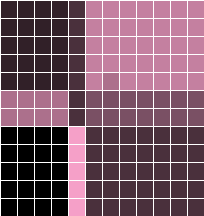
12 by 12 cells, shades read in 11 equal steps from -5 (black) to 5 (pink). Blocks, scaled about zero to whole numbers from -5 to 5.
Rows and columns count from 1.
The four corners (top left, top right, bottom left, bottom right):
-3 3 -5 -2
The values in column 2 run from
-5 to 2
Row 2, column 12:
3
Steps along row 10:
same same same up down same same same same same same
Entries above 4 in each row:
0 0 0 0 0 0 0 1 1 1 1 1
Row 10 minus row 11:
0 0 0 0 0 0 0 0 0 0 0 0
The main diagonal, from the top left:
-3 -3 -3 -3 -2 0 0 -2 -2 -2 -2 -2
